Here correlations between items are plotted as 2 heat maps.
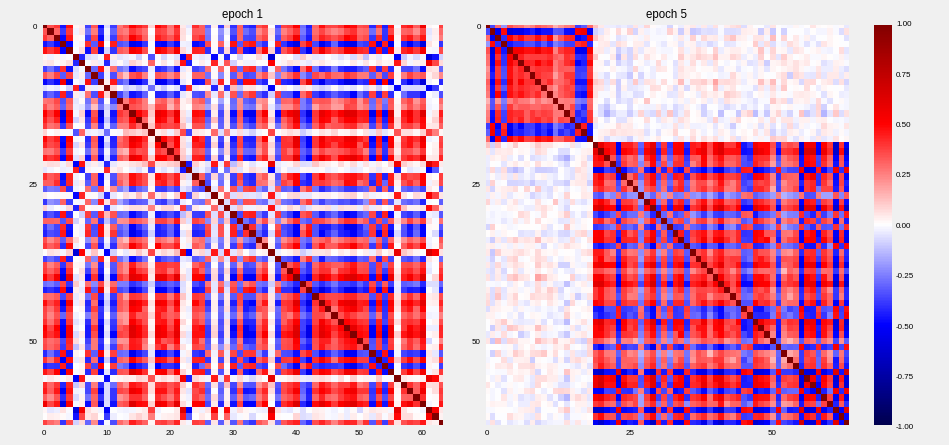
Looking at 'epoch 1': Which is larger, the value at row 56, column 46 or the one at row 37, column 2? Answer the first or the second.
the first
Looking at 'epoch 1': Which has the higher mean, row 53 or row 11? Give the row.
53
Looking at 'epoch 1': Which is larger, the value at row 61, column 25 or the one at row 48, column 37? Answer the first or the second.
the first
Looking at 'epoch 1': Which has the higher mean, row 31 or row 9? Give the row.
31
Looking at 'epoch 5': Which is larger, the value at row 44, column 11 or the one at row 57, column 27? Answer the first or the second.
the first
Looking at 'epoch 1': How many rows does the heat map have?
64
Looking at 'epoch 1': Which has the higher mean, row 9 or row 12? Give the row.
12
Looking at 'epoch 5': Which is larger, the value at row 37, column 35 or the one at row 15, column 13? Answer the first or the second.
the second
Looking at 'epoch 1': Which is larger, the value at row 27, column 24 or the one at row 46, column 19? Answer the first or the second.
the second
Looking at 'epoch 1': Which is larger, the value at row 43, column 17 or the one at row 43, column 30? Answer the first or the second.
the first
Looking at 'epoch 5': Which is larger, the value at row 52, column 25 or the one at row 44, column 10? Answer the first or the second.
the first
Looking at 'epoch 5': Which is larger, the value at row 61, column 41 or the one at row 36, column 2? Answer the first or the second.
the second
